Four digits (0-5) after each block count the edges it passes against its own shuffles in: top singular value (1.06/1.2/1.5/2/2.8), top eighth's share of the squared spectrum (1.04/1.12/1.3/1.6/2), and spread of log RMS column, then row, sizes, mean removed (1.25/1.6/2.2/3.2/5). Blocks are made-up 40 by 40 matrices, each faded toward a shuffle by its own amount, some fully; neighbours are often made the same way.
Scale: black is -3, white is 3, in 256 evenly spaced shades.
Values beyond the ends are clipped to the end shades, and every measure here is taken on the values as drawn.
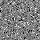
0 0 0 0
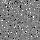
1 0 0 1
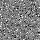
0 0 0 0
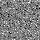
0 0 0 0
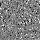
0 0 0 0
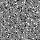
0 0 0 0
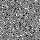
0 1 0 0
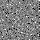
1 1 0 0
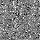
0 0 1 0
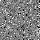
1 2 2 0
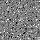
0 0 0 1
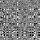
4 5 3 3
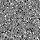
1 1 0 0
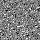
1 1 0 0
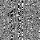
2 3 3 0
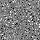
0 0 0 0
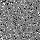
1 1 0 0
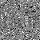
2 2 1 1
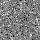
1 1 0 0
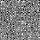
3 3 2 1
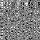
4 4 2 2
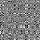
4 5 2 3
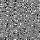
3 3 1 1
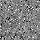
2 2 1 1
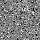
2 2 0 0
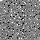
1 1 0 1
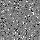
2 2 1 0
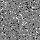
2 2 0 0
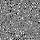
3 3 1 1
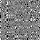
3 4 2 2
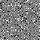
3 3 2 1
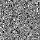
0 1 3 0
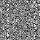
1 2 3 0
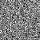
0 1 0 0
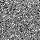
0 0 0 0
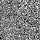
1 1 2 0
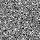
0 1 0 0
